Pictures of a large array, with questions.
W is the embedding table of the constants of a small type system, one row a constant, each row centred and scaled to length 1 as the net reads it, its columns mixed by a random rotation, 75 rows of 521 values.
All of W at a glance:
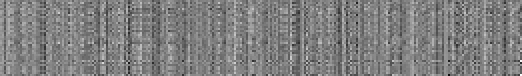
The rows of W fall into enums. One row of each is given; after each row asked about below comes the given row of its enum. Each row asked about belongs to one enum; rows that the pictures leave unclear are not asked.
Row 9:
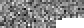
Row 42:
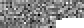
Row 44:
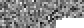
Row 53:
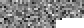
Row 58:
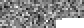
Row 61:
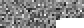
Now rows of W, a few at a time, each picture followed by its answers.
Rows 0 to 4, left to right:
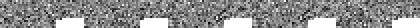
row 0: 53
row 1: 61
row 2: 44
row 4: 9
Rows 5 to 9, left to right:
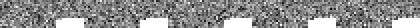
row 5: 58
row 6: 53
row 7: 44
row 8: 9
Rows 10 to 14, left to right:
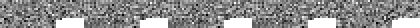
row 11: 42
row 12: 42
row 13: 42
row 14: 44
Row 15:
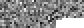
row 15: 44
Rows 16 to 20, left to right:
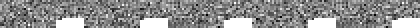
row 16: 9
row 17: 61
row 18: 42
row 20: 42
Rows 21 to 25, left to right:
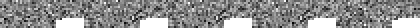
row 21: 53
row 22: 44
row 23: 44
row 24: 44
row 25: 9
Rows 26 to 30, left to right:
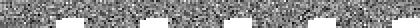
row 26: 42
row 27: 53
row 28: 53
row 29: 44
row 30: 9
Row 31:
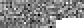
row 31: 42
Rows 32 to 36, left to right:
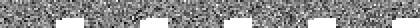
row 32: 53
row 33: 44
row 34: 53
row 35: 58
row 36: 61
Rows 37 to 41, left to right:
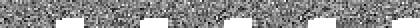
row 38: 61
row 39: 44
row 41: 42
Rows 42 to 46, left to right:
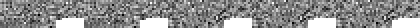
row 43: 42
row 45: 44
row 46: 44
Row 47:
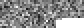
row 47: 58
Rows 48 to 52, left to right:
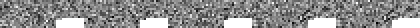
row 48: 58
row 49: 53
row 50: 61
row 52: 44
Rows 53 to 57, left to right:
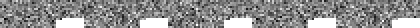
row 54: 58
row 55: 9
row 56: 53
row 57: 58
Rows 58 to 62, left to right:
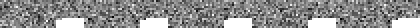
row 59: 53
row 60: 61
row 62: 53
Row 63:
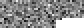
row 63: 53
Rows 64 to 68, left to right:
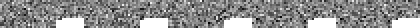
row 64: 9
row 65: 61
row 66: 44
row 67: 53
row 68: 53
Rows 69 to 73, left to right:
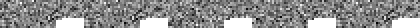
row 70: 44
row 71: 9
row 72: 53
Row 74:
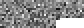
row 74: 61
